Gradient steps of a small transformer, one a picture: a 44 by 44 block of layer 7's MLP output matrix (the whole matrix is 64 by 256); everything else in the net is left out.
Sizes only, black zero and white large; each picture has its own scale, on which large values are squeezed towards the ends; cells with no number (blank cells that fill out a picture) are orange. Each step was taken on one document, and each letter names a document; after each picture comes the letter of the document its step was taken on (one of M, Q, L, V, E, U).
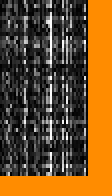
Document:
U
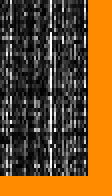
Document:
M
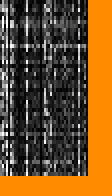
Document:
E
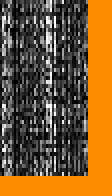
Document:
M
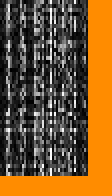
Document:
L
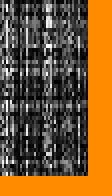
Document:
E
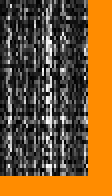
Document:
U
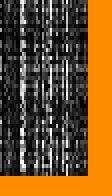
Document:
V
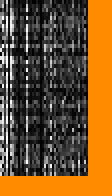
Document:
E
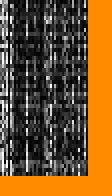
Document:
E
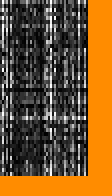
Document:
E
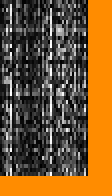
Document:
M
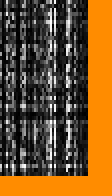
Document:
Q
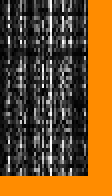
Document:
L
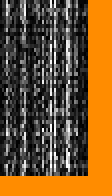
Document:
Q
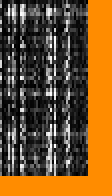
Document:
Q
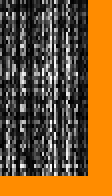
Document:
Q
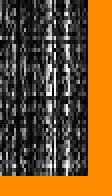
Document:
Q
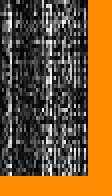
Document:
M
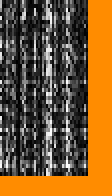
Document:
Q
